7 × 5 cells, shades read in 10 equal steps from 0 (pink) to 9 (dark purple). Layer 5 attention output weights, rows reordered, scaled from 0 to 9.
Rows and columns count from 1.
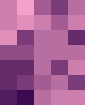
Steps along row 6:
down down down up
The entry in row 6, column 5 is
6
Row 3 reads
1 6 3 3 7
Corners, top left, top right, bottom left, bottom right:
2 3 8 2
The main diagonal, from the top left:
2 1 3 3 2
